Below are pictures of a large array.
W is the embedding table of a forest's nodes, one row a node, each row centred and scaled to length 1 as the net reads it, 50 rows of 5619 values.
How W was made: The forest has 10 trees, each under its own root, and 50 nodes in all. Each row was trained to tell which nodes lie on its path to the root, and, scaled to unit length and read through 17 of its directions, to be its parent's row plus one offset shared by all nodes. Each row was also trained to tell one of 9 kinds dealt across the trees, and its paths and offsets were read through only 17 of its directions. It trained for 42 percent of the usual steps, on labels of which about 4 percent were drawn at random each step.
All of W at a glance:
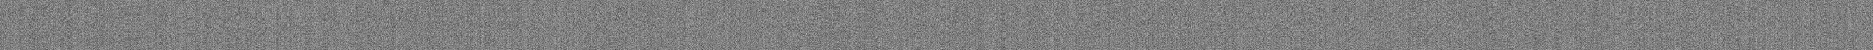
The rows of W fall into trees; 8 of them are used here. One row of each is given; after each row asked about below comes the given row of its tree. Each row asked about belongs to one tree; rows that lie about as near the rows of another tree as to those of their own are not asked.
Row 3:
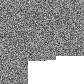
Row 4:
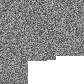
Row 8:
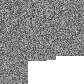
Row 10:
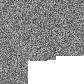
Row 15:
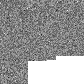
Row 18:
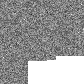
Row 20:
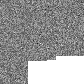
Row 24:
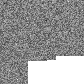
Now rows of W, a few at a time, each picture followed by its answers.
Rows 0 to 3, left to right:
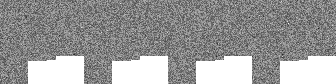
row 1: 3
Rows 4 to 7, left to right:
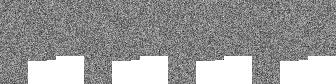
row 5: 4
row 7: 15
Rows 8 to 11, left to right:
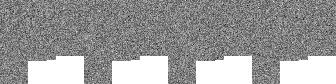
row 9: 8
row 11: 8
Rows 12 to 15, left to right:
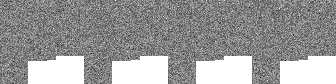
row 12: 24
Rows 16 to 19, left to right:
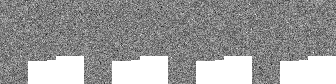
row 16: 10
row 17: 3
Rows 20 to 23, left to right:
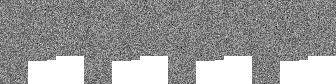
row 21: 10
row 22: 4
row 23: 20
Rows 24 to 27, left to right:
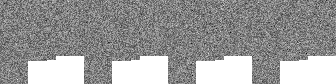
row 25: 4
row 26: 18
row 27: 3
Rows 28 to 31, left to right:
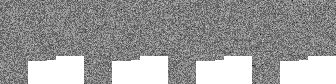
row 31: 20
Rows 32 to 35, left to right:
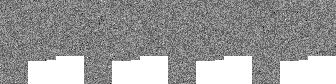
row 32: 15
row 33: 18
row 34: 18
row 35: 15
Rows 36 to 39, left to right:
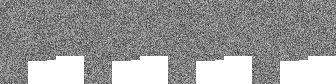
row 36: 4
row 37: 15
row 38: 20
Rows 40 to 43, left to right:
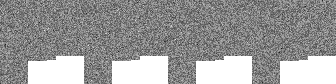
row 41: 3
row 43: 15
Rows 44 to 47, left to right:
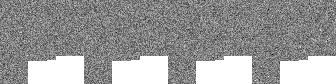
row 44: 20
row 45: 4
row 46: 20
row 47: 20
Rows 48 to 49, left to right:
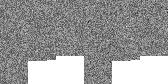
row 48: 4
